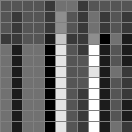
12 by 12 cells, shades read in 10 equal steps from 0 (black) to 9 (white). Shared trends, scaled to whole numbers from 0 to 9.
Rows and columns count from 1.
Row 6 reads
4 1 4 4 0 8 3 3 9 1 3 1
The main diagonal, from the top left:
3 2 3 3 0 8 3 3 9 1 3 2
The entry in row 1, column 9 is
3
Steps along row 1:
same same same down up same down up same same same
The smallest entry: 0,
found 9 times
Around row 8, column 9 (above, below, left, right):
8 9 3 1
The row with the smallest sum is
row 4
